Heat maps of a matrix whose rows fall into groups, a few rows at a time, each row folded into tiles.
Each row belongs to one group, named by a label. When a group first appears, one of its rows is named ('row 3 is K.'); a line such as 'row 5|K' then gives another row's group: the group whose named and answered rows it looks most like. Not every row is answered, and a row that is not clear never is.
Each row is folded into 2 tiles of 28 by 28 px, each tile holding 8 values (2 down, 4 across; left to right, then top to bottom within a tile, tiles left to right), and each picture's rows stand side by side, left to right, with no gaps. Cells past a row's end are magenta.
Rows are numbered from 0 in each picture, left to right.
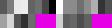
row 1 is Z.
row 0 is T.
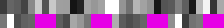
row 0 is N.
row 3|N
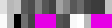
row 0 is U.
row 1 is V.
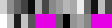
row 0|U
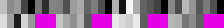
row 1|T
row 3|T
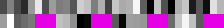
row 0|N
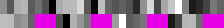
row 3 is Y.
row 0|T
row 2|N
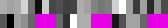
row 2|Y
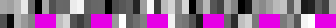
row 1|T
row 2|N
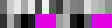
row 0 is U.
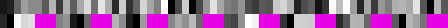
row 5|V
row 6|Y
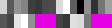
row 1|Y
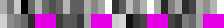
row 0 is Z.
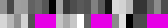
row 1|T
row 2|U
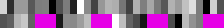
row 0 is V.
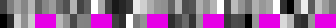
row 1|Z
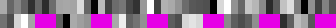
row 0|V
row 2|N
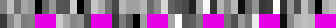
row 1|Z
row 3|N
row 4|V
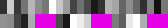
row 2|V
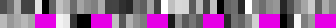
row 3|Y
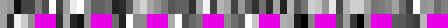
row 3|N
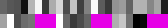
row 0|N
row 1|Z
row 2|U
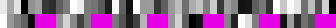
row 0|Z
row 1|T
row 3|U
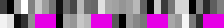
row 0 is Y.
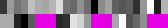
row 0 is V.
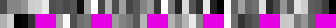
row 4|Z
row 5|T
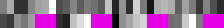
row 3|V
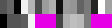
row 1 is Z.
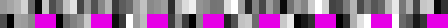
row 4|Y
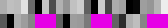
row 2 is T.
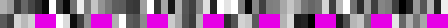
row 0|V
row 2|N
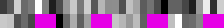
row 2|T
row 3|N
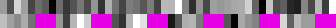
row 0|T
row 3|Y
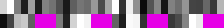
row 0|Y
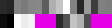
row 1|Y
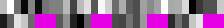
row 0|Y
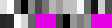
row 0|Y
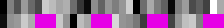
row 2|Z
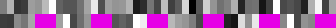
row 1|N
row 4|V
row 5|N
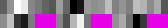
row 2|U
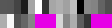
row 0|N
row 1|Z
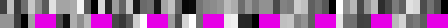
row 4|U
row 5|T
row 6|Z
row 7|T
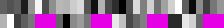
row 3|Y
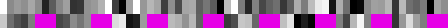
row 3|T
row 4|Y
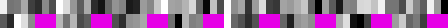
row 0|V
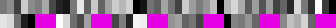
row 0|U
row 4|Y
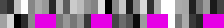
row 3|Z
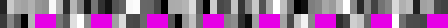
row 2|T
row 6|Y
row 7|Z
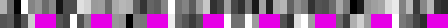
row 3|Z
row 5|V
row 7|Z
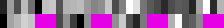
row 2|T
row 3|N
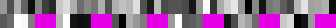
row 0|V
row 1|U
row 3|N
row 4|Y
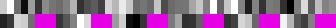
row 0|Y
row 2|U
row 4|Y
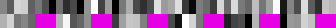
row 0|T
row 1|N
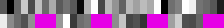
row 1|N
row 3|T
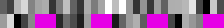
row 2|Y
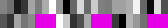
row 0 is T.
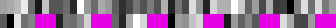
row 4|Y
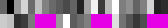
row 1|N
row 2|Z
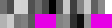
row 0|T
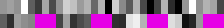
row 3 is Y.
